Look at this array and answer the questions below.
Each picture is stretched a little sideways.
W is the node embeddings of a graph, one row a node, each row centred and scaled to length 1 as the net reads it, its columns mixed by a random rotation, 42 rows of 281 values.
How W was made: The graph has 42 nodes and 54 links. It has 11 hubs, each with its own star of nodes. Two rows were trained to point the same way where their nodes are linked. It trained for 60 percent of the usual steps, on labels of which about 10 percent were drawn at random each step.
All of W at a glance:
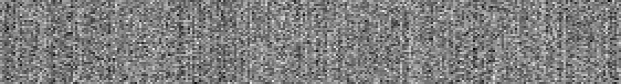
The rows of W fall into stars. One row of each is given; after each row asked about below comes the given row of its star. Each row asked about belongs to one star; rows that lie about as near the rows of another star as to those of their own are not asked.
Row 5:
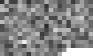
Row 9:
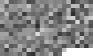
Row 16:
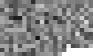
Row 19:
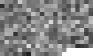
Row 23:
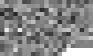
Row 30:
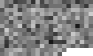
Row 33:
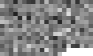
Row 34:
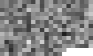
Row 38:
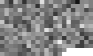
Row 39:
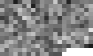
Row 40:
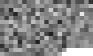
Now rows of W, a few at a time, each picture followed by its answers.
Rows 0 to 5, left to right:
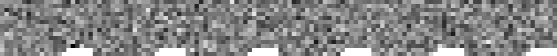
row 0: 33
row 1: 9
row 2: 33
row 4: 5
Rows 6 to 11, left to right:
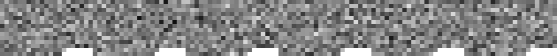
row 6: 9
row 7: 39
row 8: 38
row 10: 40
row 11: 19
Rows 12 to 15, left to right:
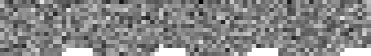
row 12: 34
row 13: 5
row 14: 33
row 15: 34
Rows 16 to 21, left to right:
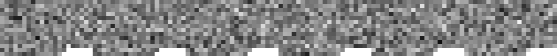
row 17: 23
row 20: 19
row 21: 39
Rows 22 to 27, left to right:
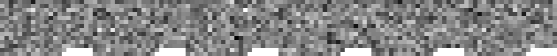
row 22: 34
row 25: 30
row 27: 23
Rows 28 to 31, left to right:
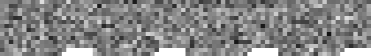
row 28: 16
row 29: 33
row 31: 38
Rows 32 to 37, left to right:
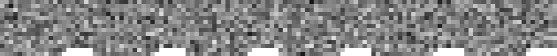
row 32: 38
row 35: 16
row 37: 39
